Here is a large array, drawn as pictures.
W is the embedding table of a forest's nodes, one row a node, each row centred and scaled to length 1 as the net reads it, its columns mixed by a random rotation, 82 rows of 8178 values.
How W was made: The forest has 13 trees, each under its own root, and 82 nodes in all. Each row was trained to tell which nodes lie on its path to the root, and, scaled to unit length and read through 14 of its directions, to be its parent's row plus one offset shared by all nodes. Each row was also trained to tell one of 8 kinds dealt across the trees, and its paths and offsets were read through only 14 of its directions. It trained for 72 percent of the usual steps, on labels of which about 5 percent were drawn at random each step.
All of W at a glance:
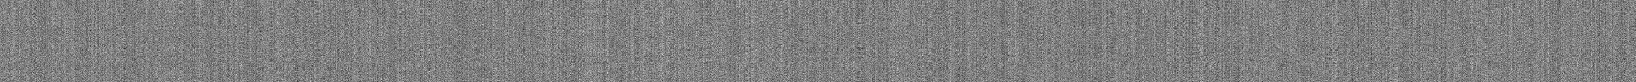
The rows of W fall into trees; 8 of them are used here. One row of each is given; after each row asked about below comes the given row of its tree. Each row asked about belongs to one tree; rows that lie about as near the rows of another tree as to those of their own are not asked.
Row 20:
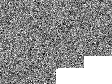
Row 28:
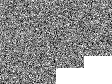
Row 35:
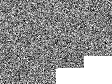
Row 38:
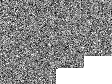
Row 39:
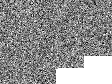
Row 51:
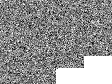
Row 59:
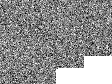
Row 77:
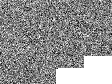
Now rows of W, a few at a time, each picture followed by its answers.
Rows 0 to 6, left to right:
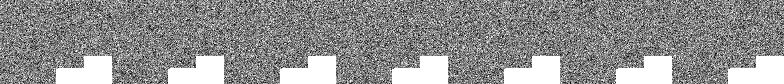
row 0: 28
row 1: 51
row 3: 20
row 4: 35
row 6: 20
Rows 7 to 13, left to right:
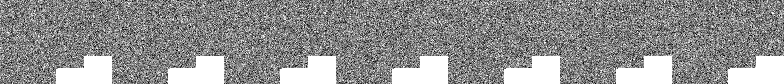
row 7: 35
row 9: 77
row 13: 59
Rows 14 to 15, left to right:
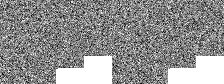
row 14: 38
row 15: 35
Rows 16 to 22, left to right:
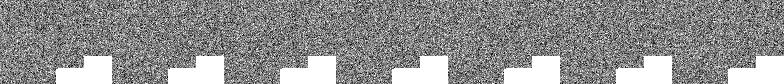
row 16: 51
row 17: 59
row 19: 51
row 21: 51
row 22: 77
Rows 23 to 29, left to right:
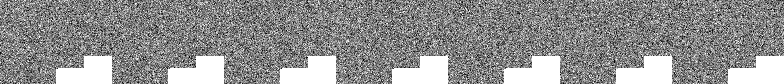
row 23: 77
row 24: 51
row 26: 38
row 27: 20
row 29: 38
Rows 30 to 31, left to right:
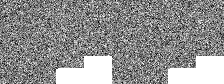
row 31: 20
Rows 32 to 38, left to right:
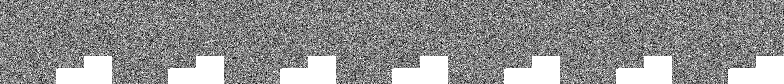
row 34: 20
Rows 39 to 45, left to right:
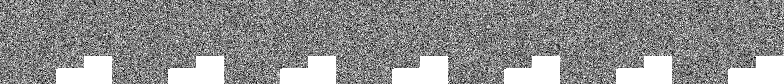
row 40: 38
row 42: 38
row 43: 59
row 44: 28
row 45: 51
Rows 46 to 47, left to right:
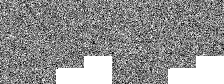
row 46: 51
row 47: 77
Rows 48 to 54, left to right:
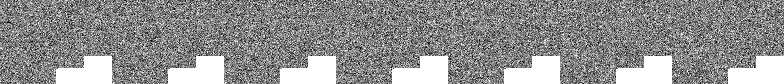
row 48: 20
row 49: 38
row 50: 38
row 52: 38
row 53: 59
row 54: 77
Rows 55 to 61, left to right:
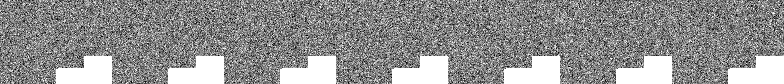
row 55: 51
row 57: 20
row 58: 38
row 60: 38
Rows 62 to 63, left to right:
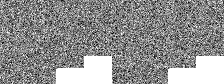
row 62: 35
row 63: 39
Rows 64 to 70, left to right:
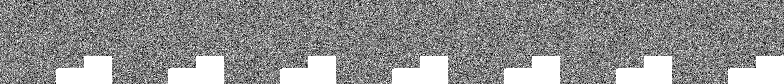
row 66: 51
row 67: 39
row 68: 20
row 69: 20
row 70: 51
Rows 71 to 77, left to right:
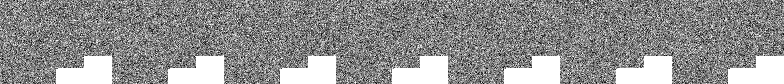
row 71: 38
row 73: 59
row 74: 28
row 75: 51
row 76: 20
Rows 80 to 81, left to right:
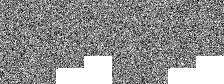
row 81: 20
